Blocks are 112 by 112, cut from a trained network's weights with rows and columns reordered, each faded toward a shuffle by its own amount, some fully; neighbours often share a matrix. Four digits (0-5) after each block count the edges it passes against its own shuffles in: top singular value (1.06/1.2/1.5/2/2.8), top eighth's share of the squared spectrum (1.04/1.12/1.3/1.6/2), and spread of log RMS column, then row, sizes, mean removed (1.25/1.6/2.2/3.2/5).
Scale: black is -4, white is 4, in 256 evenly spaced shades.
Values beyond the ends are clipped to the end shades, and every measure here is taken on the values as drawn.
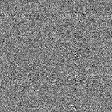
4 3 1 2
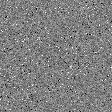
0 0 0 0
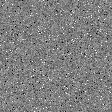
0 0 0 0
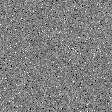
0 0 0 0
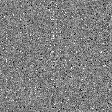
3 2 1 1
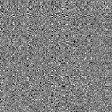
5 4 3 3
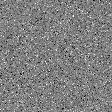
0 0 0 0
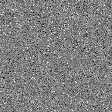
2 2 0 0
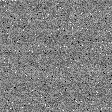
1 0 0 0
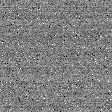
2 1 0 0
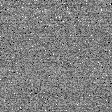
2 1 0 0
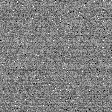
3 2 1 0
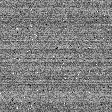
4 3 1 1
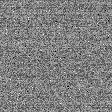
2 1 0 0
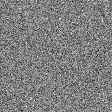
0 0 0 0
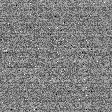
3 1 0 0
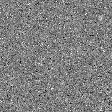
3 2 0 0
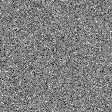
2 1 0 0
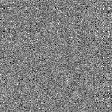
4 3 2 1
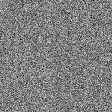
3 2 0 0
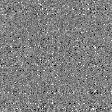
3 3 1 3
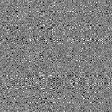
4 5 2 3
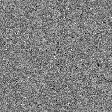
3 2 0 1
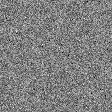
2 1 0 0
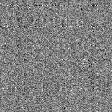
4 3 1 2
